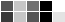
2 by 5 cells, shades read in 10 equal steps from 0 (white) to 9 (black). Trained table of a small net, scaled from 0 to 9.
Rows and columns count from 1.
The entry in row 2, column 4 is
9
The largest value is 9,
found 2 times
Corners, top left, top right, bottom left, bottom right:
6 0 7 1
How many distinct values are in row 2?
5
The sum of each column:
13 4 11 18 1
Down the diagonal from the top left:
6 2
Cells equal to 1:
1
